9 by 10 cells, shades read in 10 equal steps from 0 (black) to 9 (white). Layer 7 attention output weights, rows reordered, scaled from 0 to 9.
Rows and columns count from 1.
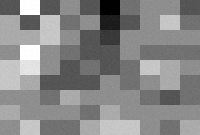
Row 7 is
5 5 4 6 5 5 5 4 3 4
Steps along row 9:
up down same up up same down down up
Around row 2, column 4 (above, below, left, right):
5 5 7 5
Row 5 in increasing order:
3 3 4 4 5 5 6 7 7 8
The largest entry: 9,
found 2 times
